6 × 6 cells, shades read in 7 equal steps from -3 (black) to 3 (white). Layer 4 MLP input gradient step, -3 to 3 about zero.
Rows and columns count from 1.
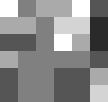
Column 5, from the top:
3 2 1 0 -1 -1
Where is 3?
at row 1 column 1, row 1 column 5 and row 3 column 4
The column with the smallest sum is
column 6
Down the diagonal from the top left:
3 1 0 0 -1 2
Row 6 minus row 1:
-4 0 -1 -2 -4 3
